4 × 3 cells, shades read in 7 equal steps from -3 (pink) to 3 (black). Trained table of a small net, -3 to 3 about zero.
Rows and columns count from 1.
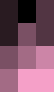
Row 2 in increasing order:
0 1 2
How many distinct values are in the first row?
3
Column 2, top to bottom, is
3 0 -1 -3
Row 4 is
-1 -3 -3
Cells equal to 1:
2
